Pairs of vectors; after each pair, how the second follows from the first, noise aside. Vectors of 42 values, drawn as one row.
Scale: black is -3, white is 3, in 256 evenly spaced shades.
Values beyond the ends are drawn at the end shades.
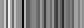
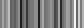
reversed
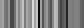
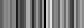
reversed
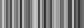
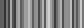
reversed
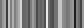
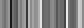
wrapped around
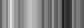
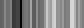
reversed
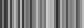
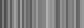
shrunk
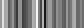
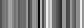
reversed
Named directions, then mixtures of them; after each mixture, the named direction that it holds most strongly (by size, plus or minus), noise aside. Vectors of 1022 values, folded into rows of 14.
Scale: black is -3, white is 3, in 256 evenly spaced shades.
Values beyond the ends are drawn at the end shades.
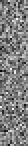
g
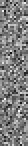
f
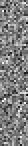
f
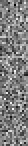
g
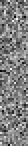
g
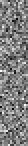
g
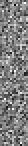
f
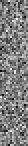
g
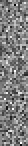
g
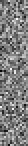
g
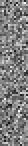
f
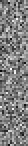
g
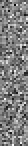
f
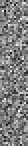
f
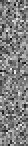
g
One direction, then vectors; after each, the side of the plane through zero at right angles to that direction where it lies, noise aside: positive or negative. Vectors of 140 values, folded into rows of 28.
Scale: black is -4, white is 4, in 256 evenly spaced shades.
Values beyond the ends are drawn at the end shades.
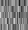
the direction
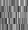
negative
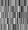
positive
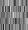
negative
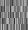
negative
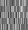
negative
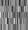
positive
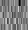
positive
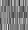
positive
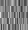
positive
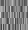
positive
